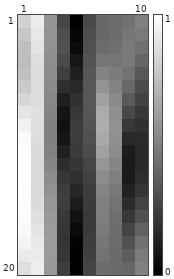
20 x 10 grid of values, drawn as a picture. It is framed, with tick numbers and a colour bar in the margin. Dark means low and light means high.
Calmest part: top right. Seam: vertical, 20% of the way across, the left part higher. Grain: streaks running down. Ninth with the lowest average: bottom middle.
